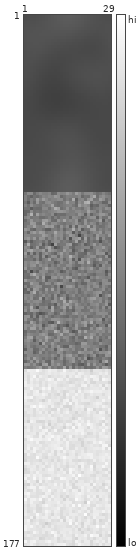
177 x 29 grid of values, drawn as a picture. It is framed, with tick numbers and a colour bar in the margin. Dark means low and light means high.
The table splits into 3 rows of 1 panel. Panel 1,1: low, smooth, faint in contrast. Panel 2,1: middling, fine-grained. Panel 3,1: very high, fine-grained, faint in contrast.
